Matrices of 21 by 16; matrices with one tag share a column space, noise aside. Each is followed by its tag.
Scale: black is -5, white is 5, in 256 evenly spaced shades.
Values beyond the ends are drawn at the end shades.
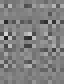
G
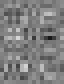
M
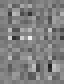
M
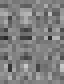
M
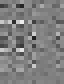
G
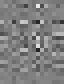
G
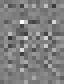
G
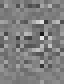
G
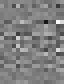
G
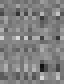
M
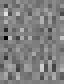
M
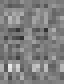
M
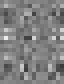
M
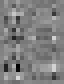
M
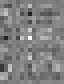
M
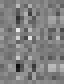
M
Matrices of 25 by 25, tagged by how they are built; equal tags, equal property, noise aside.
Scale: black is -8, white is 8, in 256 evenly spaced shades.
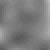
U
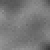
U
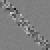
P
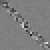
P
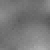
U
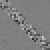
P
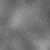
U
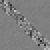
P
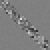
P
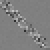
P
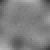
U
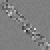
P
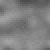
U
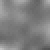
U
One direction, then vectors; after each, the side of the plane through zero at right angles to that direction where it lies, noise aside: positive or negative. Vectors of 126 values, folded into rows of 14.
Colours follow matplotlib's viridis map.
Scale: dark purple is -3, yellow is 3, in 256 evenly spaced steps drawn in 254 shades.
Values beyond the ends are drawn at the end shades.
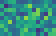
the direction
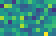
negative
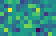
positive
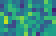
positive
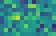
positive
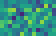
positive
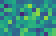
positive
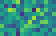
positive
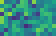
negative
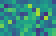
positive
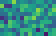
positive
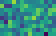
positive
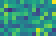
negative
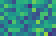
negative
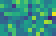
negative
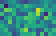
positive
